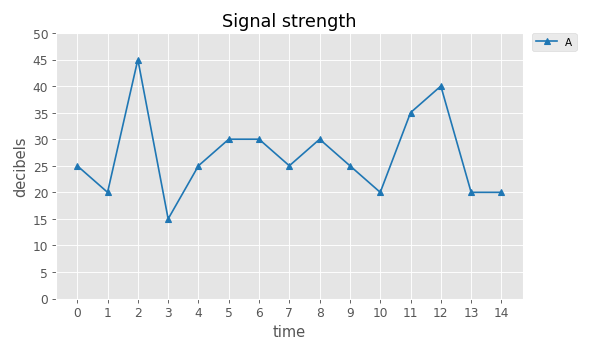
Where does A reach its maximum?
2
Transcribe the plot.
Title: Signal strength
x-axis: time, ticks 0 1 2 3 4 5 6 7 8 9 10 11 12 13 14
y-axis: decibels, ticks 0 5 10 15 20 25 30 35 40 45 50
Legend: A
Values:
A: 25 20 45 15 25 30 30 25 30 25 20 35 40 20 20
